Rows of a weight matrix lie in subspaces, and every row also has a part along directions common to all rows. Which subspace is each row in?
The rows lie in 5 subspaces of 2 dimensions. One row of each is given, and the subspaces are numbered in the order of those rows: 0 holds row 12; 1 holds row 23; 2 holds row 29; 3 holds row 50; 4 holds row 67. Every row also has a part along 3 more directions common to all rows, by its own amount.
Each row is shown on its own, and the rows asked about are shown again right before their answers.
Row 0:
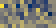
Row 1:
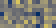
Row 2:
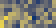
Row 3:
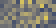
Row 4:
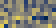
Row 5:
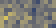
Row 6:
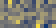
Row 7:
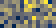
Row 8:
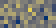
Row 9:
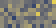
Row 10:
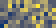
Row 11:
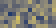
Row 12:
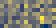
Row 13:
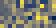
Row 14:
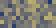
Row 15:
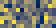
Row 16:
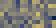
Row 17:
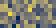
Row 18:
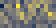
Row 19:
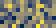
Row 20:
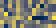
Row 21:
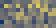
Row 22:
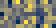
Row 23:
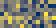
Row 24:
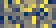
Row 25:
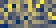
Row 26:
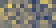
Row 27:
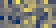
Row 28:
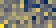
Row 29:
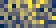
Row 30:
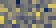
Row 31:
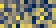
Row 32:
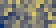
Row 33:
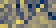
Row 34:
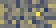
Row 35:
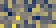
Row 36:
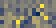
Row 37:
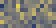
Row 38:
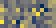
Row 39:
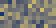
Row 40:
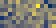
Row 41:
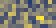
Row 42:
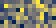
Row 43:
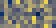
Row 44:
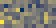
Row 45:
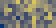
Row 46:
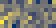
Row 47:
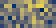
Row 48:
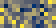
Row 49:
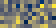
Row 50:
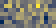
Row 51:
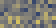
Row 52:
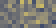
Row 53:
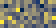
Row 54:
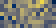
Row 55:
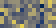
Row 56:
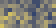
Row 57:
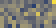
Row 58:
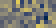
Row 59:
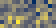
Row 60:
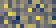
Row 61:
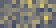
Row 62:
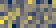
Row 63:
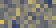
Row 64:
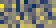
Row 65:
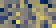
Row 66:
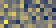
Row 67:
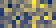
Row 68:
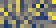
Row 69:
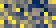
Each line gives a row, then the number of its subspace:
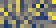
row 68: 2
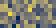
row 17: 0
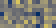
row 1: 1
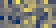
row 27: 1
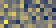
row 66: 0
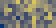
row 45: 4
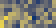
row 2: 4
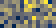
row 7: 0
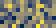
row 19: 2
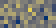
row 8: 0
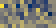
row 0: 3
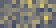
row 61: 2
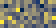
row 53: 3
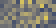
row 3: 2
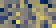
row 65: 4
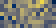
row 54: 2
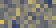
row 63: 4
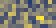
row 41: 0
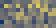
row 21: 3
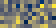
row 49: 0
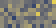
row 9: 2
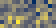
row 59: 1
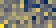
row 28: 0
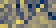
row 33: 3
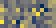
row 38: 1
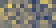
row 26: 4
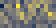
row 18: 3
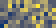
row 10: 0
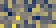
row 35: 0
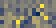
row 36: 1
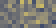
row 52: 2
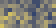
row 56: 4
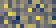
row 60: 0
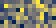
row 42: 3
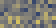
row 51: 1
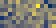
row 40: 4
